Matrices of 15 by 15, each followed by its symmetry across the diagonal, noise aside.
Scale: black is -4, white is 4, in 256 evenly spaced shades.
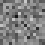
symmetric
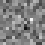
neither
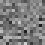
neither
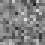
neither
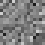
symmetric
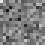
symmetric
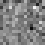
neither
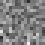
neither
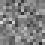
antisymmetric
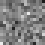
antisymmetric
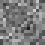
symmetric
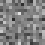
antisymmetric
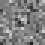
antisymmetric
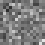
symmetric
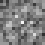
symmetric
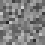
antisymmetric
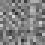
antisymmetric
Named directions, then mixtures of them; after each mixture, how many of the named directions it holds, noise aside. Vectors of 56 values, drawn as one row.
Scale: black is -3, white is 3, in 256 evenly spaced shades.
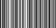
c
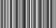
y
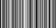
two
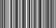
two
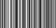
two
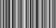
one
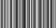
one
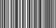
two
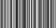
one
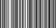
one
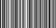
one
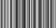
one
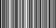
one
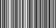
one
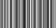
one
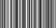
two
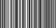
two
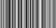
two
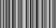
one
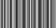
one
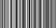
two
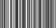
two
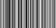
two
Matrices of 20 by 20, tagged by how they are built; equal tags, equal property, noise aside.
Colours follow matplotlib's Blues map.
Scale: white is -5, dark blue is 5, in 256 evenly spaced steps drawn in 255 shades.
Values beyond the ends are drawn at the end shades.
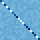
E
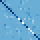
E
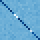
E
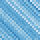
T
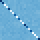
E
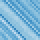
T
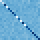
E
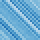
T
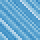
T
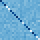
E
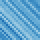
T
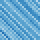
T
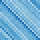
T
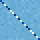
E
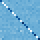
E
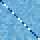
E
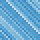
T
